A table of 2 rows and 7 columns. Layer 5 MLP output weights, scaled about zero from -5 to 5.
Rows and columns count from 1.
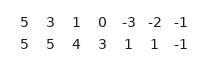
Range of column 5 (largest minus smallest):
4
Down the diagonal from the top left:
5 5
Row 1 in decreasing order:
5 3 1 0 -1 -2 -3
